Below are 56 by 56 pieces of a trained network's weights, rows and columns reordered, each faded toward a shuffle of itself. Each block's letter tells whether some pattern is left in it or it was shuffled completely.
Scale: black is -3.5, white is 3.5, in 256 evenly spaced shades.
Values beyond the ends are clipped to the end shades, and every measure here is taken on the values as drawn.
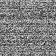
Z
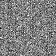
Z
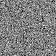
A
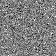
A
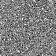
A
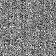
Z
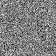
A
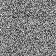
A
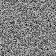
A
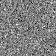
A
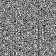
Z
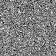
A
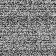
Z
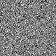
Z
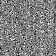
Z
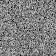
A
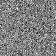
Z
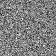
A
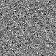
Z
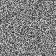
A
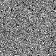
Z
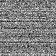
Z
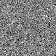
Z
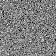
A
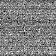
Z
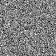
A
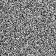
A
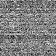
Z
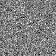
Z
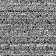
Z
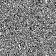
A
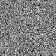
Z
